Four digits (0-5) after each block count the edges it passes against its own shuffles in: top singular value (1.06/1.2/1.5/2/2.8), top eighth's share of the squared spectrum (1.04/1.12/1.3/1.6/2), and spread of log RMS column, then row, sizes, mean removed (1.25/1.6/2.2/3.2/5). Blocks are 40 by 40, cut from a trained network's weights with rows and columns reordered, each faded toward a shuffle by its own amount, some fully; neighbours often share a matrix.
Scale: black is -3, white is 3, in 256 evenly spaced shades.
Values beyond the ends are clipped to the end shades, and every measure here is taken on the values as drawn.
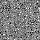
1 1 0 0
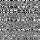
4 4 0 3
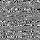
3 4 0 3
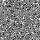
0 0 0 0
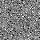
0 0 0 0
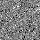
0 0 0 0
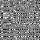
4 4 0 3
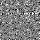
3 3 0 2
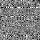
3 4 0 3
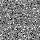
0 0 0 0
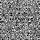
1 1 0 0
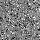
0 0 0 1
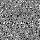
2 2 0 1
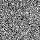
1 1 0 0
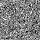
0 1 0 0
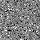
2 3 0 1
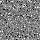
1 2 0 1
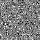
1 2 0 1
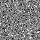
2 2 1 0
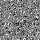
2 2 0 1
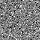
0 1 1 0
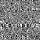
3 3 1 2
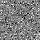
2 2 0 1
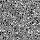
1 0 0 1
